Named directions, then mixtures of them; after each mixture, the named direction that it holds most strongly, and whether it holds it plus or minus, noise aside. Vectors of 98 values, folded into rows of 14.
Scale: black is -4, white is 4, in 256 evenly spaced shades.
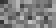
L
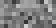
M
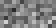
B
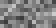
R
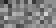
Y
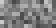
M, plus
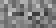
Y, minus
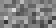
B, minus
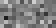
Y, minus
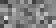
Y, plus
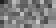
L, plus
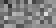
Y, plus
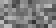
L, minus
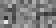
B, plus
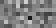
L, plus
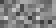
B, minus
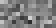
L, minus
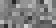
M, plus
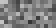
L, minus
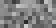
M, plus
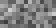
R, plus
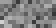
R, minus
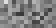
Y, minus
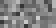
M, minus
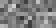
R, plus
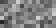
L, plus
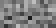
M, plus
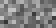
B, minus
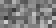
B, plus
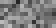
R, minus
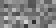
B, minus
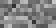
R, minus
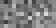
Y, plus
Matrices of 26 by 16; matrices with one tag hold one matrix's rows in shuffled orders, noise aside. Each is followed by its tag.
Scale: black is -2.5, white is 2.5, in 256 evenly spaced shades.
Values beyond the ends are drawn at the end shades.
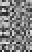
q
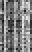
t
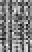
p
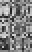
q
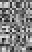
q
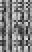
p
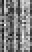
t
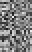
q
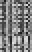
p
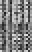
p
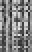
p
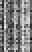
t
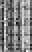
t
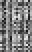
p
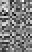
q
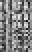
p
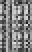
p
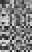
q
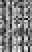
p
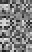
q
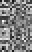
q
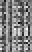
p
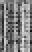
t
